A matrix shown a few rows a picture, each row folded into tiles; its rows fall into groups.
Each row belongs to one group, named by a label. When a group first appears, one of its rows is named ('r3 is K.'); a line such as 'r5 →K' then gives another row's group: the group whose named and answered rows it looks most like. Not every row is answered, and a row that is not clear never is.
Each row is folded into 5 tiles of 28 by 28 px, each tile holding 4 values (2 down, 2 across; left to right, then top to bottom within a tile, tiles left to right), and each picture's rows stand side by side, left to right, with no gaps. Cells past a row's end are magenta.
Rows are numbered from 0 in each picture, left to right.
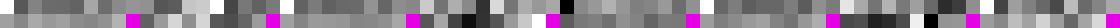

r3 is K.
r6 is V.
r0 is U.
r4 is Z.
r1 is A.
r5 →U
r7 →U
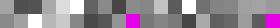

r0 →A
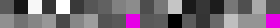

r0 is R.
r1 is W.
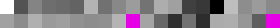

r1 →W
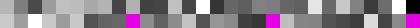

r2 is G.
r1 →R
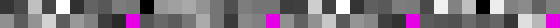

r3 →K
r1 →Z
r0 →R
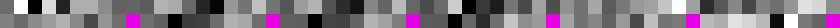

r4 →G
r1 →W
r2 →W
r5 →G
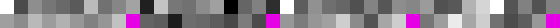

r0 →U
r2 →U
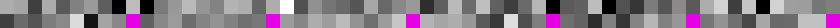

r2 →U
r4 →W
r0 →V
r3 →G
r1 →Z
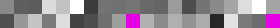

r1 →G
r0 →A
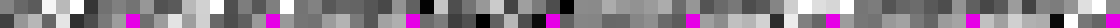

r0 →A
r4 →Z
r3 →Z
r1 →A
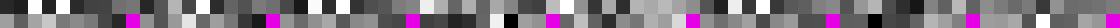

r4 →K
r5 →R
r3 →V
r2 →R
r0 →R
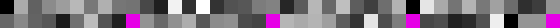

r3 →V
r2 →G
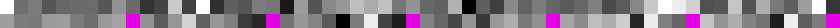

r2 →Z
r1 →R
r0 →U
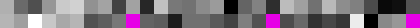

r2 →V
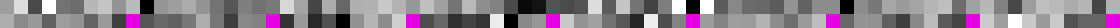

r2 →K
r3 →V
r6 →Z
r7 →A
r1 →Z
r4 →G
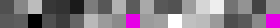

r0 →W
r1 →A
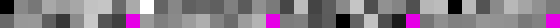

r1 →U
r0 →Z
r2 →Z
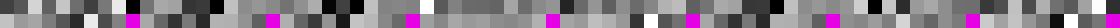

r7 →G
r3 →U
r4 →G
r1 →W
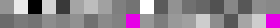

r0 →K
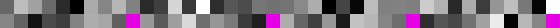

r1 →R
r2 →W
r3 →V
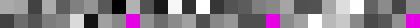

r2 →A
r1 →R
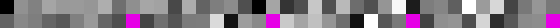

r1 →V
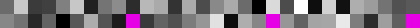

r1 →V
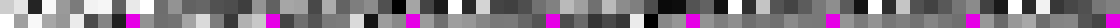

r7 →R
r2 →V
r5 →R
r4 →V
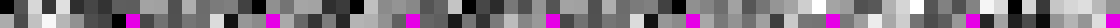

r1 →V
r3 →W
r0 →R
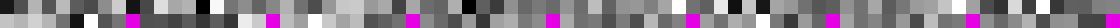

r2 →A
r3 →W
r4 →G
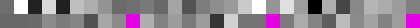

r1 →G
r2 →K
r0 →K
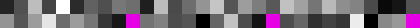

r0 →R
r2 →V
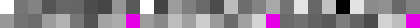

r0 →U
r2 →K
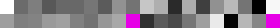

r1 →V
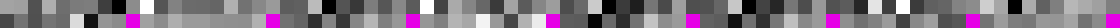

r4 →W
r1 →U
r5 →W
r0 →V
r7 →K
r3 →U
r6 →R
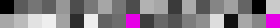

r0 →G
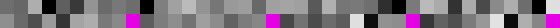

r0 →W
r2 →V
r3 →V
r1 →Z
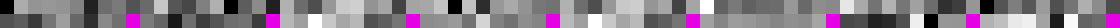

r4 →A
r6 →V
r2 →A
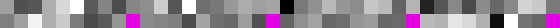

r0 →A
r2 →Z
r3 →G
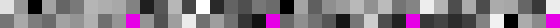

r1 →R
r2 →Z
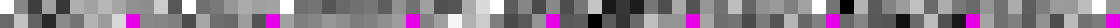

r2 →U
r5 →G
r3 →A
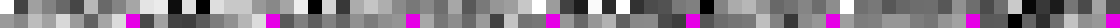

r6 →U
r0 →U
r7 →W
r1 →K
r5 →Z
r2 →K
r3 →G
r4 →R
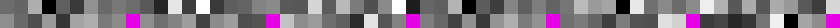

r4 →K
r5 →V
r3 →W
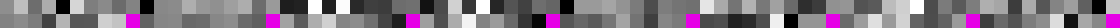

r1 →Z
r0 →K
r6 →A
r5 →V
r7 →V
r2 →R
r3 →R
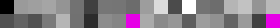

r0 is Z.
